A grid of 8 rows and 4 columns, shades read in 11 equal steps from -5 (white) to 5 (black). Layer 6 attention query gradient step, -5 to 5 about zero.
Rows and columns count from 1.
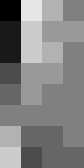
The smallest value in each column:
-3 -4 -2 -1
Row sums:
-1 -1 -1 0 0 0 0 1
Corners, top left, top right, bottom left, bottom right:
5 0 -3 1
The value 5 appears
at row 1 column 1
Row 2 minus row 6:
4 -3 -1 -1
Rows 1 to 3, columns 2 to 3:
-4 -2 / -3 -1 / -3 -2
